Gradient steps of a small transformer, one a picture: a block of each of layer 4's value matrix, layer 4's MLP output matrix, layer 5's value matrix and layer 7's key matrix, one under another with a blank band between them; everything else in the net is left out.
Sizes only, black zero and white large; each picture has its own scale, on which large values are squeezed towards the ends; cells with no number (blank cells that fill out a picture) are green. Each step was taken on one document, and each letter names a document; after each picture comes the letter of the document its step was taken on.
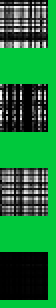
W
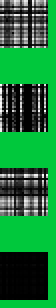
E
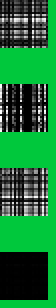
E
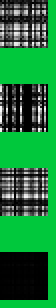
W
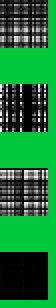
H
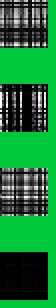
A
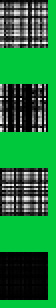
A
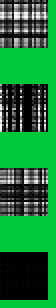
H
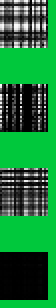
W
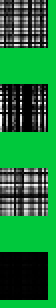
H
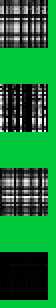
A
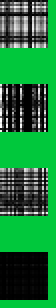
E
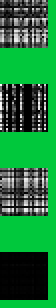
W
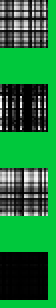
H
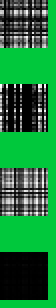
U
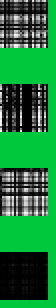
W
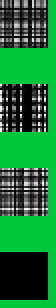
A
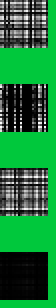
U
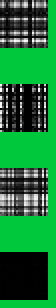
E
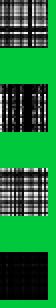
E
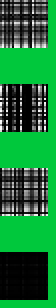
A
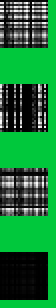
U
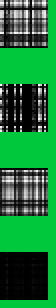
U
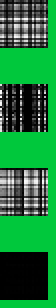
H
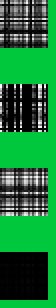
U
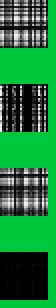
W
